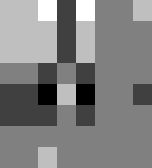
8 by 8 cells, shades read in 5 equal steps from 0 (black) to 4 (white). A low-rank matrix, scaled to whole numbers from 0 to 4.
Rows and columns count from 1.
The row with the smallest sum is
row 5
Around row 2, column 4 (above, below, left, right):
1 1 3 3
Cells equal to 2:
35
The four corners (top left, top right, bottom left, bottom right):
3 3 2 2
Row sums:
22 19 19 14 10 12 16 17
